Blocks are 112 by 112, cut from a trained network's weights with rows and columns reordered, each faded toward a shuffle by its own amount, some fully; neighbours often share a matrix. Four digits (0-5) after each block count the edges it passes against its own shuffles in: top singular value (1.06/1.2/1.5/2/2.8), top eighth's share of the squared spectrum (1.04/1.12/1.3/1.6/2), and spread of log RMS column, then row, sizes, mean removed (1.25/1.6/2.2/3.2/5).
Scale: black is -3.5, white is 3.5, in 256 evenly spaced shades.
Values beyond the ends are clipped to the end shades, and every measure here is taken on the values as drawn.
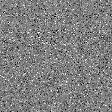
3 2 0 2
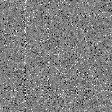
3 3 2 0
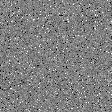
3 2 1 1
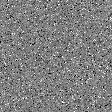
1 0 0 0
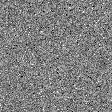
0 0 0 0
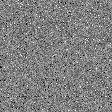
1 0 0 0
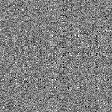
4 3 2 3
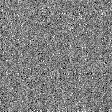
3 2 0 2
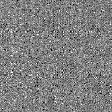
3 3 1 2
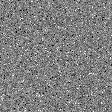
0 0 0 0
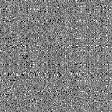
4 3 1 3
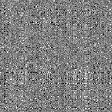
4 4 2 3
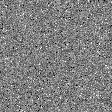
2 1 0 0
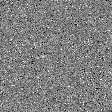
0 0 0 0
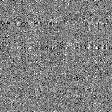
4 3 1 2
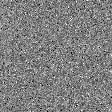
0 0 0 0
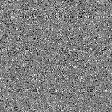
3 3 0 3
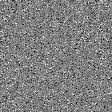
1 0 0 0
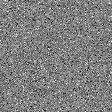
1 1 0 0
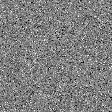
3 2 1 1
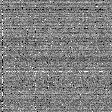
4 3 2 2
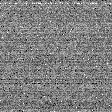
4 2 1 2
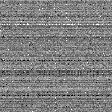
5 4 2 3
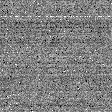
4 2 0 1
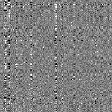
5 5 3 3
